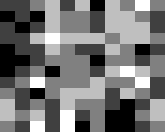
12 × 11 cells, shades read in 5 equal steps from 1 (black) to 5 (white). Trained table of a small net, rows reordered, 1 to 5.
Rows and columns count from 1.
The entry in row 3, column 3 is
2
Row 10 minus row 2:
3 0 2 -2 1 0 1 -2 -3 -1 2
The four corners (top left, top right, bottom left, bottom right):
2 3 3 3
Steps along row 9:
down down up up same same down up down down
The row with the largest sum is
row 4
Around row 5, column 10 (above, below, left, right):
4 2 3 2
